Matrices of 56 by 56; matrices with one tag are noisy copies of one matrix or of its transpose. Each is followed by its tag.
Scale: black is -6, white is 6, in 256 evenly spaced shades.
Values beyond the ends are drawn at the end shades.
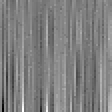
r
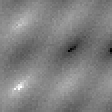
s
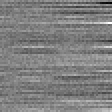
r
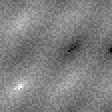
s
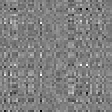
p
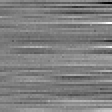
r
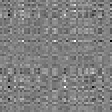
p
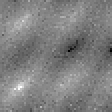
s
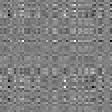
p
